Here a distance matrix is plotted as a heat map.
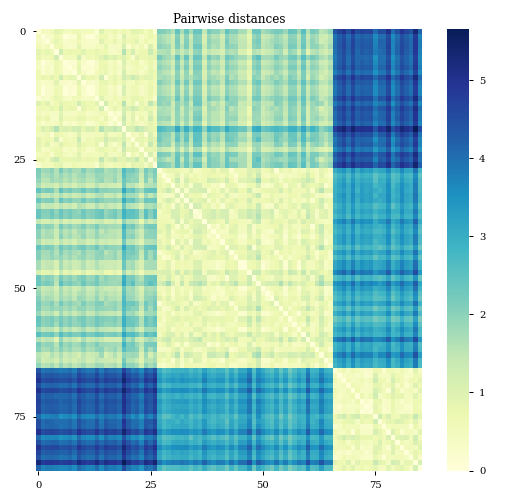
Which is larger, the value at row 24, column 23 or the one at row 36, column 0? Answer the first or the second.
the second
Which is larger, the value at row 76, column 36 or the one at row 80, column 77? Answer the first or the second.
the first
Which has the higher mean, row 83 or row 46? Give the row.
83
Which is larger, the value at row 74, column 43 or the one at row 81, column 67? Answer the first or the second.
the first
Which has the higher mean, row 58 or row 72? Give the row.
72
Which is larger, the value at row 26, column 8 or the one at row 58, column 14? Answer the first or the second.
the second
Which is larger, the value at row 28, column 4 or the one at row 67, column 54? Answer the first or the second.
the second
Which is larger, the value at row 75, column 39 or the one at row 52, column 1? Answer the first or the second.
the first
